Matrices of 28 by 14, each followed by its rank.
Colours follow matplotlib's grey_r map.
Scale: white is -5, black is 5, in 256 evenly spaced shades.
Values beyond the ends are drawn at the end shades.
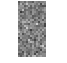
full rank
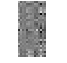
three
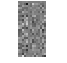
three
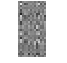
three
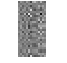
three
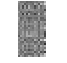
three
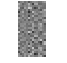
three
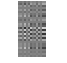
one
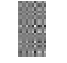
one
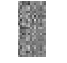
three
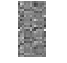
three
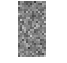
full rank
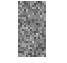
full rank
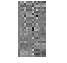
three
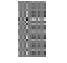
one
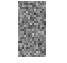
full rank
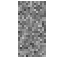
full rank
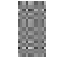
one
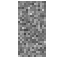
full rank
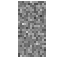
full rank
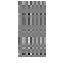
one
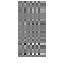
one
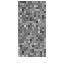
full rank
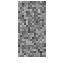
full rank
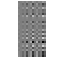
one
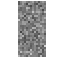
full rank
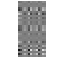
one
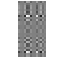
one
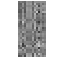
three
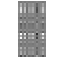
one
